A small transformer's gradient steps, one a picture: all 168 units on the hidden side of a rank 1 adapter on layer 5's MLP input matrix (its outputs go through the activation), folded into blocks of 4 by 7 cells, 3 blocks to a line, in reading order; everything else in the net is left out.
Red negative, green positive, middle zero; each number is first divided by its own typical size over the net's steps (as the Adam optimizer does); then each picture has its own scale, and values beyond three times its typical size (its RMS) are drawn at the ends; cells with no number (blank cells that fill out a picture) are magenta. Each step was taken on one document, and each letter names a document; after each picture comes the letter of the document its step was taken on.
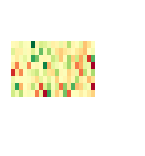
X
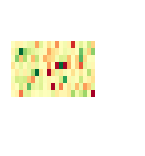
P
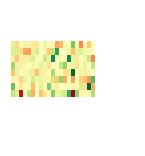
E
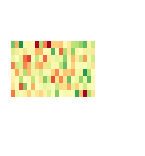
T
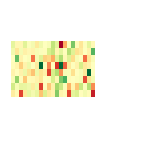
P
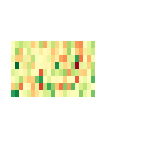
X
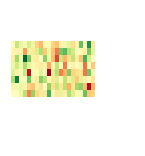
T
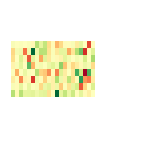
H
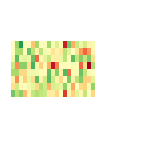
X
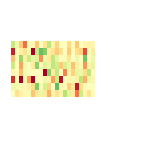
H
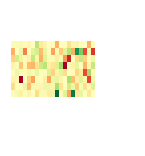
H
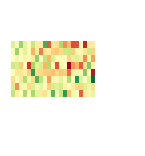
X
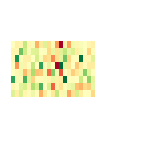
P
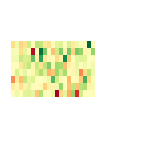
H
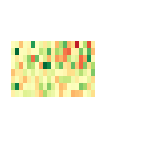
X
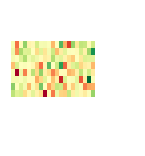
E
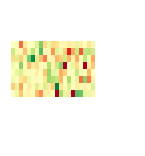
H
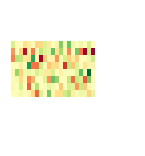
H
